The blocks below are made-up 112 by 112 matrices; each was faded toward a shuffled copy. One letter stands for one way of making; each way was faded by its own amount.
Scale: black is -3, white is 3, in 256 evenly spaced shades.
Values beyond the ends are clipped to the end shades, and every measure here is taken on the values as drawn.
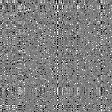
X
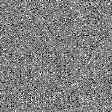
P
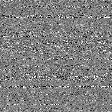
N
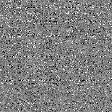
P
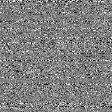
N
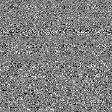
N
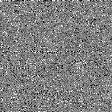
P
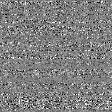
N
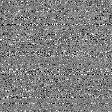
N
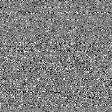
N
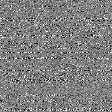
N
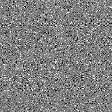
P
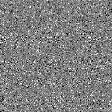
P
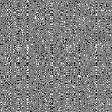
X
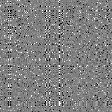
X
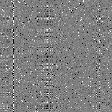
X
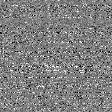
N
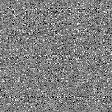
P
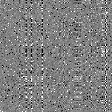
X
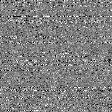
N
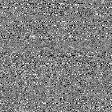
N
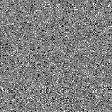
P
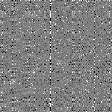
X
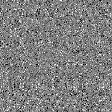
P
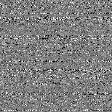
N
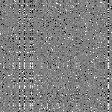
X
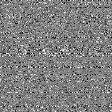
N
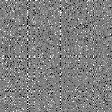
X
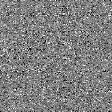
P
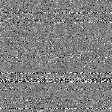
N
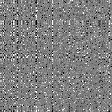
X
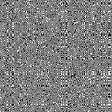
X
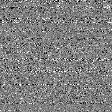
N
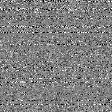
N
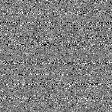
N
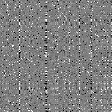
X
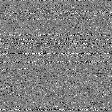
N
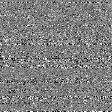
N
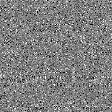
P
